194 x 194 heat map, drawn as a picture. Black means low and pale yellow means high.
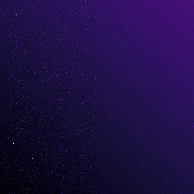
Seam: vertical, 50% of the way across, the right part calmer. Mirror symmetry: none. Slope: up to the top right. Ninth with the highest average: top right. Stripes: none. Ninth with the lowest average: bottom left. Average level on the scale: 10%. Odd rows or columns: none. Histogram: heavy tails on both sides.
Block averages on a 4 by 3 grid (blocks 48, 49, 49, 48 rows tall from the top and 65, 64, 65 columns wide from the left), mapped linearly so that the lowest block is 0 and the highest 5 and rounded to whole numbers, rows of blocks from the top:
345
234
123
012
